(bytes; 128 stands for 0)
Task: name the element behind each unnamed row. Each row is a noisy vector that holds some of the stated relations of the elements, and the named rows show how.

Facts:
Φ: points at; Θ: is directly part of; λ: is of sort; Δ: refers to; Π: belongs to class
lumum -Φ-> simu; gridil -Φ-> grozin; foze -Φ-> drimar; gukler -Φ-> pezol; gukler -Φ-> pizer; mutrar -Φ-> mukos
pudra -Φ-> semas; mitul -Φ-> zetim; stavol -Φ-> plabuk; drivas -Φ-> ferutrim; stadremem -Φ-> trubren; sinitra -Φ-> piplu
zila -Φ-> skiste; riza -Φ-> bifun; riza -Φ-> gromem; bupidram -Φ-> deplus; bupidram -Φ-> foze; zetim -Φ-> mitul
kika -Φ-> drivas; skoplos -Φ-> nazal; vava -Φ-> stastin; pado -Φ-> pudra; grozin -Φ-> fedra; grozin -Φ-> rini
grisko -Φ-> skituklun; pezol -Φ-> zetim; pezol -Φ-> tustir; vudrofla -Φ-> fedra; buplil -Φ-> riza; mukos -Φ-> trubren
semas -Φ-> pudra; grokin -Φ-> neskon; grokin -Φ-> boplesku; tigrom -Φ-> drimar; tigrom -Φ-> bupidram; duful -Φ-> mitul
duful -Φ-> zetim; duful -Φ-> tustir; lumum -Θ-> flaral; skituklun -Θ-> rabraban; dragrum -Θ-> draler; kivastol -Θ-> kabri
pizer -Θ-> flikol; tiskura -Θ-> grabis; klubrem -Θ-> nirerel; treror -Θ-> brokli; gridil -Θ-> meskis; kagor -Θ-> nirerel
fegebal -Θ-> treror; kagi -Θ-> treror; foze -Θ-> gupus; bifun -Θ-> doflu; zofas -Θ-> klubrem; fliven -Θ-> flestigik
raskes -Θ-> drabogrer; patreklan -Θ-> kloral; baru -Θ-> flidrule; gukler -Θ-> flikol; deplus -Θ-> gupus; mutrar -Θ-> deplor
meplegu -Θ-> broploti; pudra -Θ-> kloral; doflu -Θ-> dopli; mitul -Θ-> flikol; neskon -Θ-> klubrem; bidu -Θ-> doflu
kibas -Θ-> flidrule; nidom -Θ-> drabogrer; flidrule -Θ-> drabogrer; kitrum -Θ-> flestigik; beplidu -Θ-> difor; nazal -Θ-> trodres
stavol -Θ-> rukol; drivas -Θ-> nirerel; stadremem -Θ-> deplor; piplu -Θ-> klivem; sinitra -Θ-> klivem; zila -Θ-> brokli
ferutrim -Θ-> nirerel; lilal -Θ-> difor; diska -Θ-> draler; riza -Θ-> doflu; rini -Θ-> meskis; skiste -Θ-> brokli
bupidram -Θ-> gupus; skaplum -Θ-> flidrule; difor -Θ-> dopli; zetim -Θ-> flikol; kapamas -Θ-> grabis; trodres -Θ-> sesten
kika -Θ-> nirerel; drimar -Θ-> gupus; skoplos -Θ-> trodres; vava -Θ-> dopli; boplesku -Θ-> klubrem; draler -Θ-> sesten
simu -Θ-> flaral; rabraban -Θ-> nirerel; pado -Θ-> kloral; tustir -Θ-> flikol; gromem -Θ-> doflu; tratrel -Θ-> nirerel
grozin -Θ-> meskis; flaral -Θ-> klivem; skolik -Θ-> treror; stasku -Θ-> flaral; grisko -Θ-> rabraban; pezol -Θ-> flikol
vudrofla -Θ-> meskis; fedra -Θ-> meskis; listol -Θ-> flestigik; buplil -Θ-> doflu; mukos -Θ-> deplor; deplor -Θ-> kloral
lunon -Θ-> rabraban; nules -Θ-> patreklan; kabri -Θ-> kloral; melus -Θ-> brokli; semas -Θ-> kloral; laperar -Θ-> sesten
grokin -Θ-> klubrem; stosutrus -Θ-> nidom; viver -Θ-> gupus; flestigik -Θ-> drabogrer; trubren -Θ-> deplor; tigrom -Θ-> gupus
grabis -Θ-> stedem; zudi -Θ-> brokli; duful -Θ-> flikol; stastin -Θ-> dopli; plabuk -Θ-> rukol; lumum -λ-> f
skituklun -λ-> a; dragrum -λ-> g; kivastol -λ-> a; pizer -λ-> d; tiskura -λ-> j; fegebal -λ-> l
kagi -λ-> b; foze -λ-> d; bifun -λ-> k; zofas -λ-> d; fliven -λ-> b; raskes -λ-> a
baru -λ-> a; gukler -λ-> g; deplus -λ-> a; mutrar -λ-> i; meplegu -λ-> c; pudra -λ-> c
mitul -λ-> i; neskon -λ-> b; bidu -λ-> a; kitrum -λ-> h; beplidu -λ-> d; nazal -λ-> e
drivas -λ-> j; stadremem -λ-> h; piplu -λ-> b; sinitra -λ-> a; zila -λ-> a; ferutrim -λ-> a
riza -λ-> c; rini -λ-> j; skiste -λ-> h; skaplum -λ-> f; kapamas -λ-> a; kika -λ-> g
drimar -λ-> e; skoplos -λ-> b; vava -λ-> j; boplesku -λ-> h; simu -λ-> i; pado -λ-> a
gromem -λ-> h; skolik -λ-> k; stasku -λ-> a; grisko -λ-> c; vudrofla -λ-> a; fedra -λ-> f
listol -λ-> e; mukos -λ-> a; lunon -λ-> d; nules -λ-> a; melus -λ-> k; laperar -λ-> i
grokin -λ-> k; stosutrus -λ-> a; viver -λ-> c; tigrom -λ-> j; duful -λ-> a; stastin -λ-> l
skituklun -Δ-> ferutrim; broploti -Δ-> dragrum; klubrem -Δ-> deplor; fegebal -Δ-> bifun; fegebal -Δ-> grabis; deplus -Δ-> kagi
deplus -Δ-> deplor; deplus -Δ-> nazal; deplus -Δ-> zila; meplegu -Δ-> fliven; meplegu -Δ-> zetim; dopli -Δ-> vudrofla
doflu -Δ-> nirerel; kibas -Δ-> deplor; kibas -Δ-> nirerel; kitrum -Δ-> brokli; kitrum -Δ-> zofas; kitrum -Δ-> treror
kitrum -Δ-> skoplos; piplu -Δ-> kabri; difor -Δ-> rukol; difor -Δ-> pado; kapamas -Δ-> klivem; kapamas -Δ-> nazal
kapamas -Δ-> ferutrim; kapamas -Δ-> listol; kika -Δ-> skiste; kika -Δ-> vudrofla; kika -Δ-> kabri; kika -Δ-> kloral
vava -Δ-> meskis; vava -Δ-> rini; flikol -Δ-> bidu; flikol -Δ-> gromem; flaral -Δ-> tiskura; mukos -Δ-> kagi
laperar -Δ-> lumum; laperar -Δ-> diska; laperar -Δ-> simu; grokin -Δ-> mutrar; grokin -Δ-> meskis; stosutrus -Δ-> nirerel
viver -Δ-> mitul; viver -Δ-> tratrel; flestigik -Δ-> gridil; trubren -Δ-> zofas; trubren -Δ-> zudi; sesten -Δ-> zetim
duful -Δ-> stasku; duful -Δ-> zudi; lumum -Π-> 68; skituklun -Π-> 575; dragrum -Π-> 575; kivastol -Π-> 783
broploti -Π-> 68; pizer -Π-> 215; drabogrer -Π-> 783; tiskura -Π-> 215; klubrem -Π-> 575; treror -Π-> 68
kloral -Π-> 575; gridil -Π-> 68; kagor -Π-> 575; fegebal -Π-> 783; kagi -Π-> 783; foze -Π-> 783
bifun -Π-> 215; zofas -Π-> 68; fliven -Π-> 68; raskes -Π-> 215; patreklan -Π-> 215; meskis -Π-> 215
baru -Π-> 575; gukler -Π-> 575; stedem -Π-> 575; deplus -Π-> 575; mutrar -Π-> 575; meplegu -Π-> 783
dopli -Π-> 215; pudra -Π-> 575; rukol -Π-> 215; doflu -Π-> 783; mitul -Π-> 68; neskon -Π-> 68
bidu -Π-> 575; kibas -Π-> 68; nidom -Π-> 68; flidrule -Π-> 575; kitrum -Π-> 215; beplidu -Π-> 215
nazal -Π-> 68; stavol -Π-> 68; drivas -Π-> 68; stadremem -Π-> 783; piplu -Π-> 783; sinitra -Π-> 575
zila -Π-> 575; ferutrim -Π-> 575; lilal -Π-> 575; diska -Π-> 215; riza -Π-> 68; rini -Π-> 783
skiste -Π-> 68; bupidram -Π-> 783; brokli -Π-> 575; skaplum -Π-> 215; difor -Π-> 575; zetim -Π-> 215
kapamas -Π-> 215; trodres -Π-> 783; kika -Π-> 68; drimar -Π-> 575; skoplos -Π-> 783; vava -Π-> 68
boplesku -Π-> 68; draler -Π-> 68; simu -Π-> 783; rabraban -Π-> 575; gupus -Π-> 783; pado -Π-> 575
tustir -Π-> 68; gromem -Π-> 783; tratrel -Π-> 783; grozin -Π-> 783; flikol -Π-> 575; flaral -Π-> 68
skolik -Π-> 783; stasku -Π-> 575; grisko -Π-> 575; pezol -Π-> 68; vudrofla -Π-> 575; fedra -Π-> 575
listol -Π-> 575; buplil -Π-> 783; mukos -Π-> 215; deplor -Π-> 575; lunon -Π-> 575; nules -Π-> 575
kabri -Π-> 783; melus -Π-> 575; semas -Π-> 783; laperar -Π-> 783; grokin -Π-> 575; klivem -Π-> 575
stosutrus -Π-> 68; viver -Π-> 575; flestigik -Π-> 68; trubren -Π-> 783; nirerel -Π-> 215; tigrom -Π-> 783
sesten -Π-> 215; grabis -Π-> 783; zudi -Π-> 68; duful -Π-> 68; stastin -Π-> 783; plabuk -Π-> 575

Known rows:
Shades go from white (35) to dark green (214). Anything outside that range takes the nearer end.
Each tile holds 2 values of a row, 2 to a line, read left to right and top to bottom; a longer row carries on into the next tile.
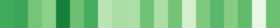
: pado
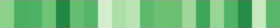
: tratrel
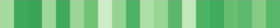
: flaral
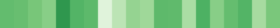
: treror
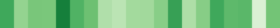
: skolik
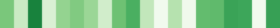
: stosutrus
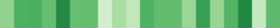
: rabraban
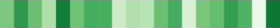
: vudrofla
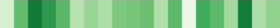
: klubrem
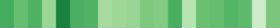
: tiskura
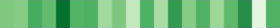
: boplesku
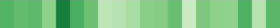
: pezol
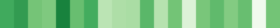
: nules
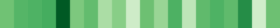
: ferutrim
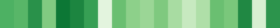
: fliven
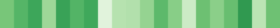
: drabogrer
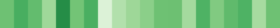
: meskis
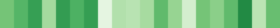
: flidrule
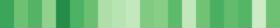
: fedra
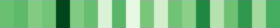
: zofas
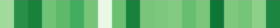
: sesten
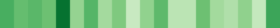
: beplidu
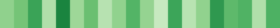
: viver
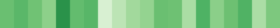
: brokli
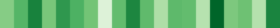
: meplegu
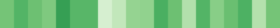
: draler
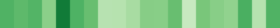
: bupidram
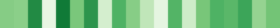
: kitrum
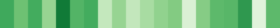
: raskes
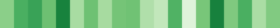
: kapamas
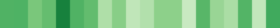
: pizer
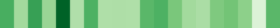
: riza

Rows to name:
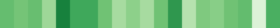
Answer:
skiste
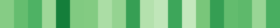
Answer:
fegebal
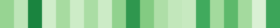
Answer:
doflu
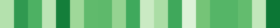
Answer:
piplu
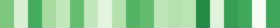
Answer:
nirerel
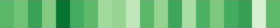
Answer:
drivas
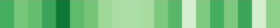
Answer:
zila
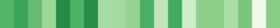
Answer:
stadremem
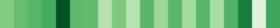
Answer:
neskon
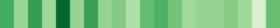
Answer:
gromem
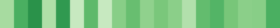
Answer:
difor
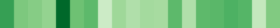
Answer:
stasku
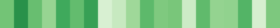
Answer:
patreklan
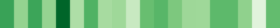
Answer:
bifun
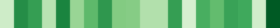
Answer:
kika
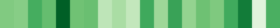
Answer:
grisko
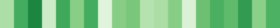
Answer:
flestigik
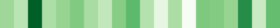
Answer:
kibas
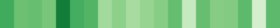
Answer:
gukler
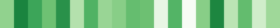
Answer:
mukos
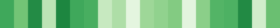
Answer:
skaplum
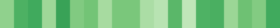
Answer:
laperar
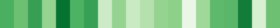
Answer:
listol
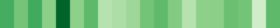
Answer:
stastin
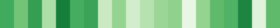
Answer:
baru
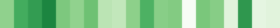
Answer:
deplor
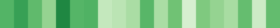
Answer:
semas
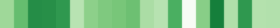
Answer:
deplus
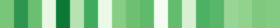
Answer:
trubren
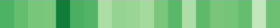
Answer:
dragrum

